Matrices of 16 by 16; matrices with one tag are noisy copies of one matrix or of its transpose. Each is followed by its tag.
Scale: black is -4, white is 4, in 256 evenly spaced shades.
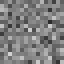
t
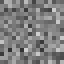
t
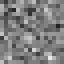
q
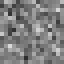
q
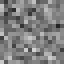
q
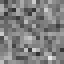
q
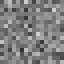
t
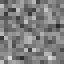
q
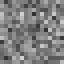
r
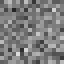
t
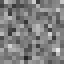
q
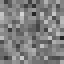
r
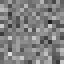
t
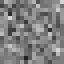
q
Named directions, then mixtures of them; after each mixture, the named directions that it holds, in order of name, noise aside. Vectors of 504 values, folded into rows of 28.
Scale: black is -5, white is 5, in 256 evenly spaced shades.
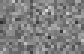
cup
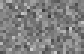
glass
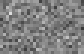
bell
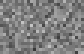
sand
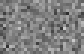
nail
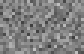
sand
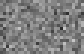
nail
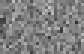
cup, nail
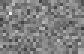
bell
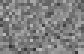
bell, sand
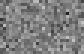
bell, nail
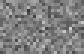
bell, glass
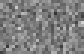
glass, nail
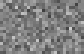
glass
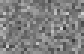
nail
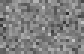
bell, nail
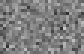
nail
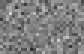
bell, glass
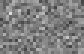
bell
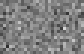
nail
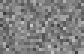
nail, sand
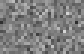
cup, glass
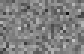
cup, nail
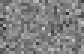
bell, nail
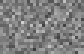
sand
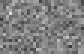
bell
